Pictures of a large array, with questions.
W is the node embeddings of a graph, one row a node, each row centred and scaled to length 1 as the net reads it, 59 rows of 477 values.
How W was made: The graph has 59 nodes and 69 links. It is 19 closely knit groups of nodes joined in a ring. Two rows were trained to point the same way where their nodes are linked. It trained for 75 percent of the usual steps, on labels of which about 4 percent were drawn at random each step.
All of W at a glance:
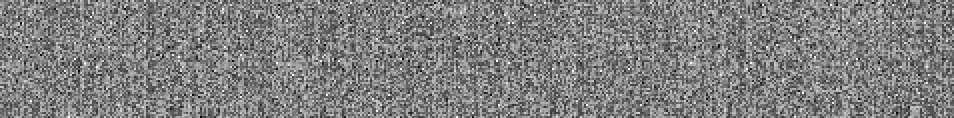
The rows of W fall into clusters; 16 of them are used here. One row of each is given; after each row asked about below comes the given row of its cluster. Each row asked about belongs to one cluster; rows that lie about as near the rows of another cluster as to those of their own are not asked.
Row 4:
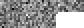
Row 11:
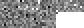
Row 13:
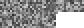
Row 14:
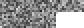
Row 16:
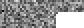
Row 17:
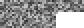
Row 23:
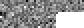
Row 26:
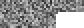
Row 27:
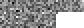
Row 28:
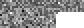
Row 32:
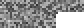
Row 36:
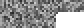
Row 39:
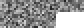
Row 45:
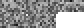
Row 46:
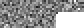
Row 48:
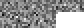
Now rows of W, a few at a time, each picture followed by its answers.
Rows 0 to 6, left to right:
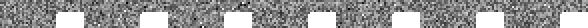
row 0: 48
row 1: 46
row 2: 17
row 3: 45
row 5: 14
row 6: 14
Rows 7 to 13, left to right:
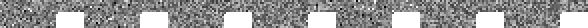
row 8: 17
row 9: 46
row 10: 13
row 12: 32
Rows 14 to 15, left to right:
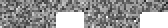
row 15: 36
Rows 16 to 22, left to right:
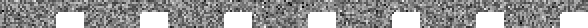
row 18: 45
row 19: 23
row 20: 16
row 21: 27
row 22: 4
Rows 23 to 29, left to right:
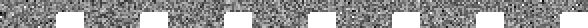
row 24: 23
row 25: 13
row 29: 11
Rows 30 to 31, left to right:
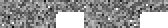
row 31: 32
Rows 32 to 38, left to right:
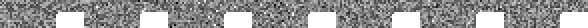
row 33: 39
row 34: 32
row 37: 28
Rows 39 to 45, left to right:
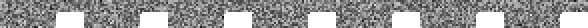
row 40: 26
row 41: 39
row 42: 11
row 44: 28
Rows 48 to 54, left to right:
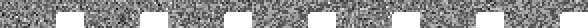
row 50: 36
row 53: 26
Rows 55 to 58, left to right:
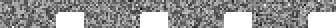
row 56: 48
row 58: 16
